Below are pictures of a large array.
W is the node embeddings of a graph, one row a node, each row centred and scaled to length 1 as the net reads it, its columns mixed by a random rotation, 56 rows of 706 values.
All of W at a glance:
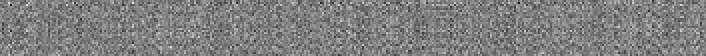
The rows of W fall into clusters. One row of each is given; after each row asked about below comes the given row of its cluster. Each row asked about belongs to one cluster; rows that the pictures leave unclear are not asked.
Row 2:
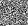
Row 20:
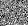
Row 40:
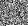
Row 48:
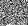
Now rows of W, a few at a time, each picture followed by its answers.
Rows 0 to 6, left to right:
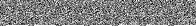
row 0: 2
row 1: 48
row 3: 2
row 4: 48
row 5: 48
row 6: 40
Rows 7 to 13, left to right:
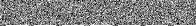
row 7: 20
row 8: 40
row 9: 20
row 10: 48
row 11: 40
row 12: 40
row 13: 2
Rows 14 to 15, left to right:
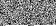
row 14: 2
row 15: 20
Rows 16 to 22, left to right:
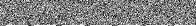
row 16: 48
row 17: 20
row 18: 20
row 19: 40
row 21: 40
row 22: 48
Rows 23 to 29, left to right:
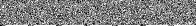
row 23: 20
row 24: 2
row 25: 20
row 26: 2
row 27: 2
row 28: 20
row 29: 48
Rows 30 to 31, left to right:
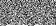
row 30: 48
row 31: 48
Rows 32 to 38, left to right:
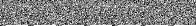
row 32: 20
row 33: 20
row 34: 2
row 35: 20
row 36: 20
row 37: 40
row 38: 48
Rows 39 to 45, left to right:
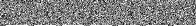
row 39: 20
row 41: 48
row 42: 48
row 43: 40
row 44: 2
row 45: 2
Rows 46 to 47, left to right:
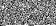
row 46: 20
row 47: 20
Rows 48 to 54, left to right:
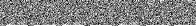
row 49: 20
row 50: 48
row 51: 40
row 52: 48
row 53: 40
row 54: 40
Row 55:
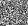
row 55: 2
